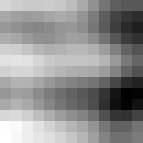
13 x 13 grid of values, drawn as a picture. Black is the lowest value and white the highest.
The bottom left is the ninth with the highest average. Horizontal stripes repeat 2 times down the table. No lone cell stands out from its neighbours. The field climbs toward the left.
